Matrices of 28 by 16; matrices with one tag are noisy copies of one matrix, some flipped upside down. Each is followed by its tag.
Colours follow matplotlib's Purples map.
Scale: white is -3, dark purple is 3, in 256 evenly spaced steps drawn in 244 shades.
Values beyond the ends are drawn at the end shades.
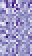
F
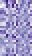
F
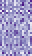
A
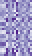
F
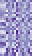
F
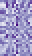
F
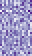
A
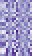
F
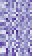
F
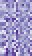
F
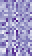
F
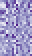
F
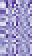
F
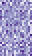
A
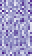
A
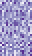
A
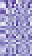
F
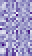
F
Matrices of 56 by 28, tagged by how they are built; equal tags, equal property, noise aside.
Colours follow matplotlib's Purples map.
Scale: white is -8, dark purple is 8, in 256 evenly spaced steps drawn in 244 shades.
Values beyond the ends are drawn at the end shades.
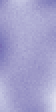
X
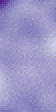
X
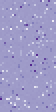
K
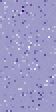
K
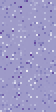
K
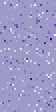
K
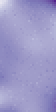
X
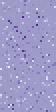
K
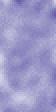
X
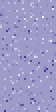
K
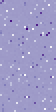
K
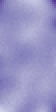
X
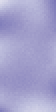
X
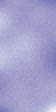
X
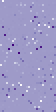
K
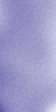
X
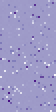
K
